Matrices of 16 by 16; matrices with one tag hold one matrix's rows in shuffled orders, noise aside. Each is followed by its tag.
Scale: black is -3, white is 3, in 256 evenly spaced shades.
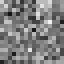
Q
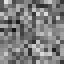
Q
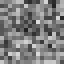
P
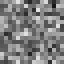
P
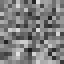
P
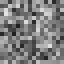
Q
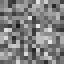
Q
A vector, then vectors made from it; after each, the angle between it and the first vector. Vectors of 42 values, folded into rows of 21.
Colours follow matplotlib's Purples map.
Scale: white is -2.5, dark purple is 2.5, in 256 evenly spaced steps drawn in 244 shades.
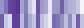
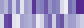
partly opposed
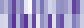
orthogonal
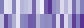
partly opposed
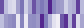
partly opposed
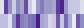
partly aligned
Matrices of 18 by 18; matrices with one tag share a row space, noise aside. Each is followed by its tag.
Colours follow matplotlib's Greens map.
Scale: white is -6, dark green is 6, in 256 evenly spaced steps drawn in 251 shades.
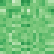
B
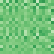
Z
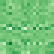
B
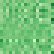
Z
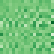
Z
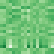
B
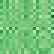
Z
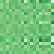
Z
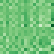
Z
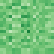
B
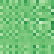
Z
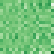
Z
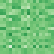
B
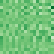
Z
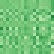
Z
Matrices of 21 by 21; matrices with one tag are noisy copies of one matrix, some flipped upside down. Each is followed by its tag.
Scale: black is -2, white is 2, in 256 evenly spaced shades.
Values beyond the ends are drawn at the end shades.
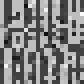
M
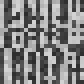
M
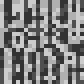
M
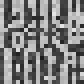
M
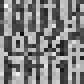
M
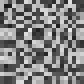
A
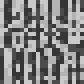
M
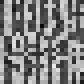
M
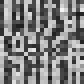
M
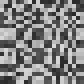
A
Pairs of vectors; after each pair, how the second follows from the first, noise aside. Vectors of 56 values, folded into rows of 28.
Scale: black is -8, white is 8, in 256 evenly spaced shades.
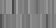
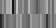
scaled up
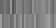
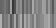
scaled up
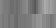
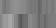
reversed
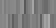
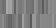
reversed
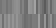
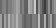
scaled up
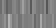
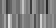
scaled up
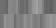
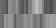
scaled up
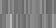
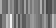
scaled up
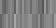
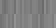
shrunk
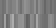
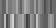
scaled up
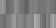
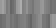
reversed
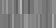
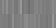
shrunk
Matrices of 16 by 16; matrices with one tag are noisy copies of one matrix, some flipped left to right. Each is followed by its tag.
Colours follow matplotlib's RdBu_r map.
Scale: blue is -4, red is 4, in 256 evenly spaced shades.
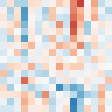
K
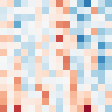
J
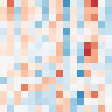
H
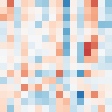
H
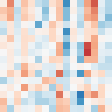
H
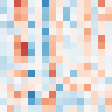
H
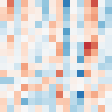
H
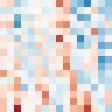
J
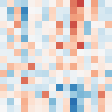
K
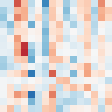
H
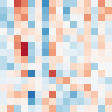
H
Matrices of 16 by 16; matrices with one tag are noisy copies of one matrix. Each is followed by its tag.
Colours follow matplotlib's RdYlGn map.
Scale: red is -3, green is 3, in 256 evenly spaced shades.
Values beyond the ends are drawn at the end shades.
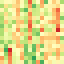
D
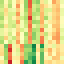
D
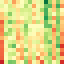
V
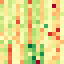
D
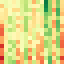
V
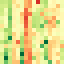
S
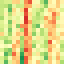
S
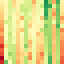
V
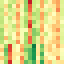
D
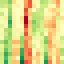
S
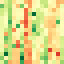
S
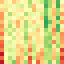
V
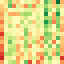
V
